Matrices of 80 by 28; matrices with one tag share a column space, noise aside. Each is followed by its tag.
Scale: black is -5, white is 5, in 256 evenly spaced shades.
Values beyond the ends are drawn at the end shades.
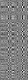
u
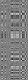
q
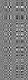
u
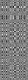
u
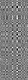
u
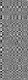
u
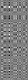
u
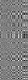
q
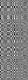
u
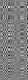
u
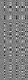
u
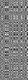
u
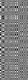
u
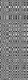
u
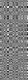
u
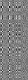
u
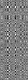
u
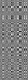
u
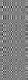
u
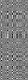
q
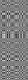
q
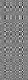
u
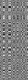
u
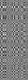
u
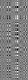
u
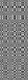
u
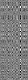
u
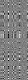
q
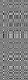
q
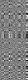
q
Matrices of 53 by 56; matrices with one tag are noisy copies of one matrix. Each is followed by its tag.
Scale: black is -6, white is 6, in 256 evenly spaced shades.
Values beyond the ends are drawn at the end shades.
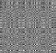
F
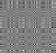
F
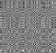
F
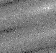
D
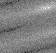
D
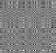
F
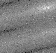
D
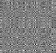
F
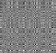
F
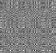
F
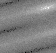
D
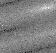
D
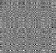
F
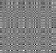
F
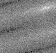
D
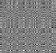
F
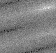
D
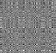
F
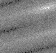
D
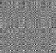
F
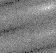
D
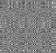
F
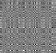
F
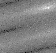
D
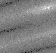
D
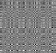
F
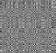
F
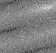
D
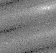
D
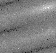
D
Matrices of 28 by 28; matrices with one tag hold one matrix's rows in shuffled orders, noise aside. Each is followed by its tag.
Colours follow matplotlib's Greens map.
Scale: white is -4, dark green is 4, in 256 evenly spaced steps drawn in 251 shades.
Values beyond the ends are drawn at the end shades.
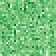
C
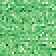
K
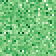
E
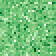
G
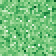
G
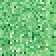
C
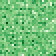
K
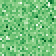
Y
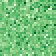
G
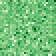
G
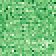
K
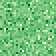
E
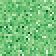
E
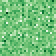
Y
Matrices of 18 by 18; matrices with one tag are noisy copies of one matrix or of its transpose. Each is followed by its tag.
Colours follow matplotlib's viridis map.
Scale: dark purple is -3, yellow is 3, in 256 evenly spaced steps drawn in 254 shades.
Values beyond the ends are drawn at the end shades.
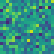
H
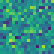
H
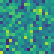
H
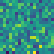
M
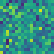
H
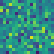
M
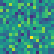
M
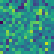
H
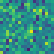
H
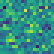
H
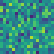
M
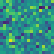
H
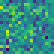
H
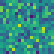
M
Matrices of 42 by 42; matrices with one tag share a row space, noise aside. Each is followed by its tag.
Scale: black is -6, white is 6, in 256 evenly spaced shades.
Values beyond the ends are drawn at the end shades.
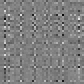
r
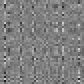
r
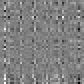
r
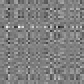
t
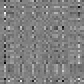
r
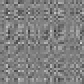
t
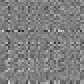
t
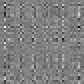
r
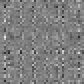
r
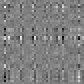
r
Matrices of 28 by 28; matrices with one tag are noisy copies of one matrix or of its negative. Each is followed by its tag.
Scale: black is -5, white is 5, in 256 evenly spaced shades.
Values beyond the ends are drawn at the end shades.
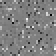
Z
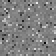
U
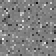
U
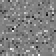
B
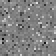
U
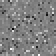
B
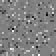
B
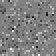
B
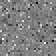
U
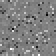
B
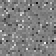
U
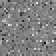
U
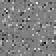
U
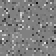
U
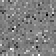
B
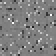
Z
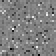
B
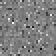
Z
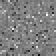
B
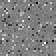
U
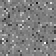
U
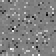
B
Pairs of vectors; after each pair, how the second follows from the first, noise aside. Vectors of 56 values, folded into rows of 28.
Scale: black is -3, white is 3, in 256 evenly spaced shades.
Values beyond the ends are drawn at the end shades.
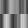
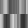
negated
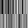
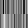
shuffled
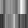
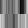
negated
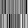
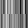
shuffled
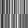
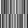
shuffled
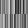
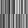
negated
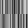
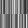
negated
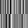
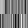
shuffled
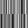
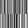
shuffled
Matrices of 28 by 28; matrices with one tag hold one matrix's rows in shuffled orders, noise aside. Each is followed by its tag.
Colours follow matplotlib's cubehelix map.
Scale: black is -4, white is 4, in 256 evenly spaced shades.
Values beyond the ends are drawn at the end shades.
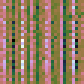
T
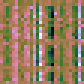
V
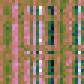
V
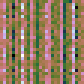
T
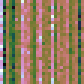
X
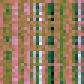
V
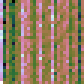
X
